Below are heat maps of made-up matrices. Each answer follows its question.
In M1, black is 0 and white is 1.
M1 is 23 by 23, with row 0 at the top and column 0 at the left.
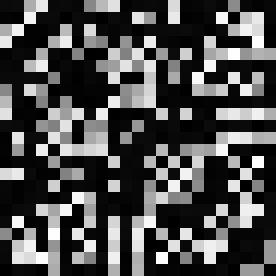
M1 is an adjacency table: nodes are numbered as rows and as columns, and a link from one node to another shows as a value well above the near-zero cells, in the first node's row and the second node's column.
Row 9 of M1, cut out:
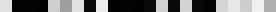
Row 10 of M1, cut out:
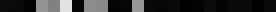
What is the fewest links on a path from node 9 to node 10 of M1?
2
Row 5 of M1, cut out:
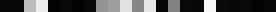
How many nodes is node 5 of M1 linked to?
9
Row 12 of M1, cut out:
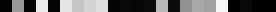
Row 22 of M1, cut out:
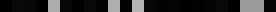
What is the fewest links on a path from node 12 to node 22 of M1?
3
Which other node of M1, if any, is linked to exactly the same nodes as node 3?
none
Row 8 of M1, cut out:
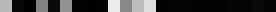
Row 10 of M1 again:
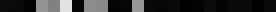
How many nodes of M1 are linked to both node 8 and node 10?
3
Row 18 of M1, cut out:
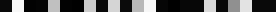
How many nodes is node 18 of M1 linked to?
9
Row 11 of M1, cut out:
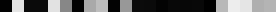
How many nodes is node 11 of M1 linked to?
11
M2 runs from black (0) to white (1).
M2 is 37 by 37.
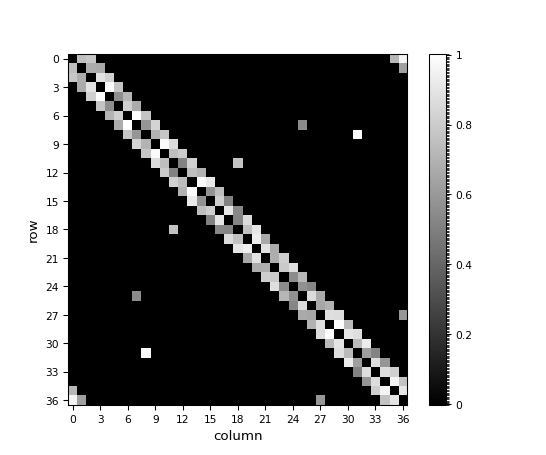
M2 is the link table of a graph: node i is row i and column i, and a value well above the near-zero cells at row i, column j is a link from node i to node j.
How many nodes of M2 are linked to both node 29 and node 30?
2
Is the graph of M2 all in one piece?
yes
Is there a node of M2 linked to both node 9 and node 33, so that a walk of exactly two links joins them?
no
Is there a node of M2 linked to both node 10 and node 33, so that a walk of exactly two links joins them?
no
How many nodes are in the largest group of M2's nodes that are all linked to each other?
3
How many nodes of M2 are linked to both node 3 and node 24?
0
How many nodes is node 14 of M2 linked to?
4
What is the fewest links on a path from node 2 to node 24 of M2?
5
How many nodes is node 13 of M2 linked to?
4
